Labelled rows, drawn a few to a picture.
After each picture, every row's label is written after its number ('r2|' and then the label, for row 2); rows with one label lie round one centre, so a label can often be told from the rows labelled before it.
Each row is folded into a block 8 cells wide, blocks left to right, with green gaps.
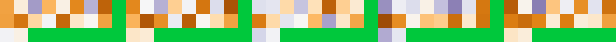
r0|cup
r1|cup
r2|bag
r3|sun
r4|cup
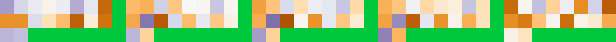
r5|sun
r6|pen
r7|pen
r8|pen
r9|cup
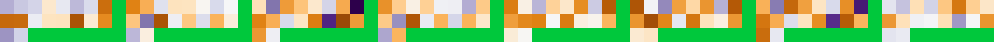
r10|sun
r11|pen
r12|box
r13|pen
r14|cup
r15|cup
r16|box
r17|bag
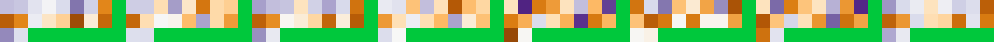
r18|sun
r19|bag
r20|sun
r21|bag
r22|box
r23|cup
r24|box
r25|sun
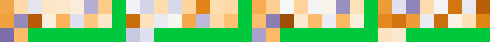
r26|pen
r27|bag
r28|pen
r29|cup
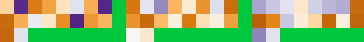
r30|box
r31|cup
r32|sun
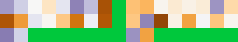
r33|sun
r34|pen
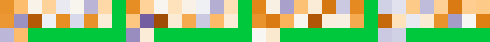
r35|pen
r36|pen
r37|cup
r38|bag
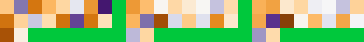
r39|box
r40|pen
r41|pen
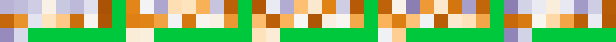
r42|sun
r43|cup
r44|cup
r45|cup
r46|sun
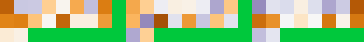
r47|cup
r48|pen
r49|sun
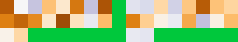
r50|cup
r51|bag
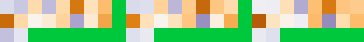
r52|bag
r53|bag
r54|bag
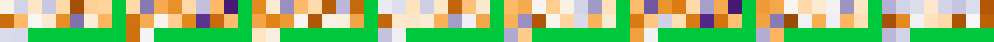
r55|bag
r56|box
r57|cup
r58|bag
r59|pen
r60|box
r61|pen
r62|sun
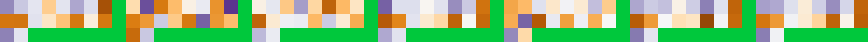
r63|sun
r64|box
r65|bag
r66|sun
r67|pen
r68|sun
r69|sun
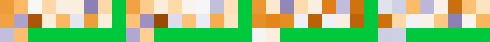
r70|pen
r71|pen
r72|cup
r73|bag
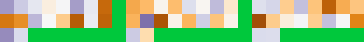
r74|sun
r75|pen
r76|bag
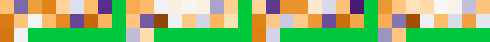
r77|box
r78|pen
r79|box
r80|pen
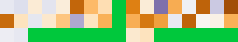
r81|bag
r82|cup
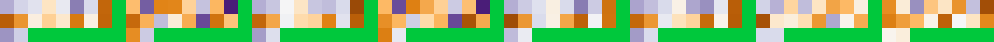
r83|sun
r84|box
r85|sun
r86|box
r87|sun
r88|sun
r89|bag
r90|cup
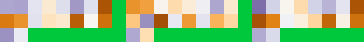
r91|sun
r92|pen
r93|sun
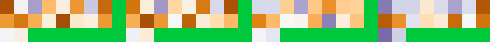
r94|cup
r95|cup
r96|bag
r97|sun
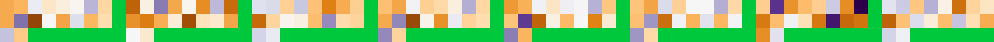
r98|pen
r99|cup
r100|bag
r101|pen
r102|pen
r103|pen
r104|box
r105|bag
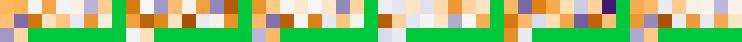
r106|pen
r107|cup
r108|pen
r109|bag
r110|box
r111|pen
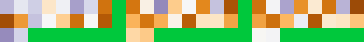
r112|sun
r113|cup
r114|cup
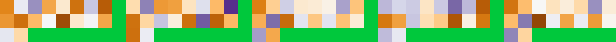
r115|cup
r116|box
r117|pen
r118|sun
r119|pen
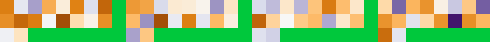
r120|cup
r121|pen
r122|bag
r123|box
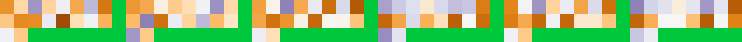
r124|cup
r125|pen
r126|cup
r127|sun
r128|cup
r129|sun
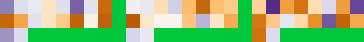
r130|sun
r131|bag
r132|box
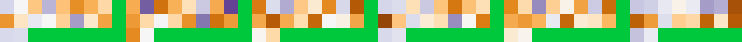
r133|bag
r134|box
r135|cup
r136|bag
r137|cup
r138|sun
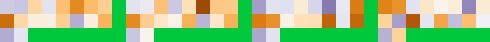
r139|bag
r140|bag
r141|sun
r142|pen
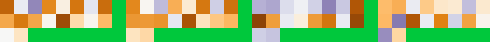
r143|cup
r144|cup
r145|sun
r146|pen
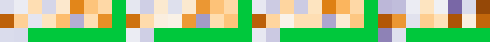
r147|bag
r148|bag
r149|bag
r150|sun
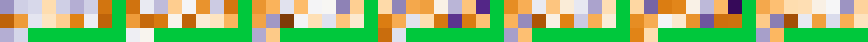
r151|sun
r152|cup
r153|pen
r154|box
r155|pen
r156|box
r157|pen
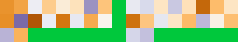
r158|pen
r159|bag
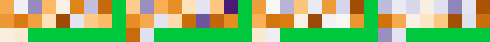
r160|cup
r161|box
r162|cup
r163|sun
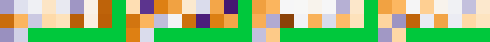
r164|sun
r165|box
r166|pen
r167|pen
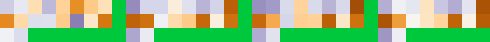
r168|bag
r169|sun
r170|sun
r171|sun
